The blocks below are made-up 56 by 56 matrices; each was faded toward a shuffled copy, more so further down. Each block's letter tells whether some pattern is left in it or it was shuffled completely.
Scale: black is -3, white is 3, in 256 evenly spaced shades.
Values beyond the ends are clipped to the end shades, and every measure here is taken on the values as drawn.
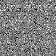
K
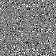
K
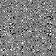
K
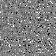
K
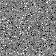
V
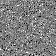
V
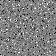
V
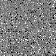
K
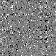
K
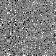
K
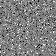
V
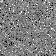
V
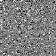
K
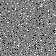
V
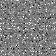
K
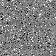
V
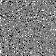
K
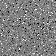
V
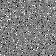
V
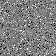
V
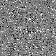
K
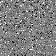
K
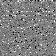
K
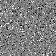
K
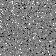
V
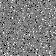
V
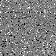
K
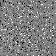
K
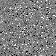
K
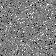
V
